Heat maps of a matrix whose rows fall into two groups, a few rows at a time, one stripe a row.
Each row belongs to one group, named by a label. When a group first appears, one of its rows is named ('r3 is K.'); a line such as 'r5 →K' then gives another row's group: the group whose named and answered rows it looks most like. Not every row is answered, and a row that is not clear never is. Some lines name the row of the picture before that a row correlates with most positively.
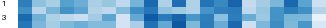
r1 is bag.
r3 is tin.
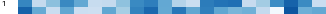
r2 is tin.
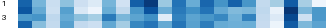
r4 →tin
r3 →tin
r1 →tin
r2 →tin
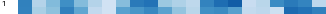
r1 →bag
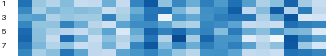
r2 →bag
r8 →bag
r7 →tin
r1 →tin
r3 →tin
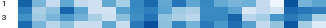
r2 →bag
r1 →tin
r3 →bag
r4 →tin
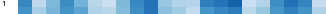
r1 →bag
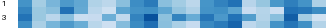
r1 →bag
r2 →bag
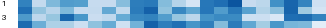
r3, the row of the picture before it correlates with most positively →2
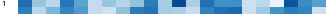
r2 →bag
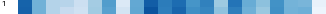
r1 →tin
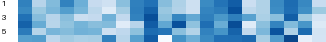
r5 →bag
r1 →bag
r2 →bag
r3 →tin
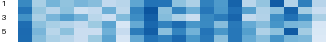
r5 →tin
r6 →tin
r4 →tin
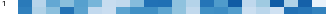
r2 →bag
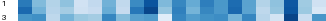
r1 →tin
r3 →tin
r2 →tin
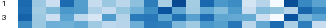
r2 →bag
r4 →bag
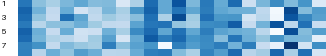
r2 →tin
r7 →tin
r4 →bag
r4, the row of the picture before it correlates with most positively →4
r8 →bag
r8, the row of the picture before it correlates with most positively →4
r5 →tin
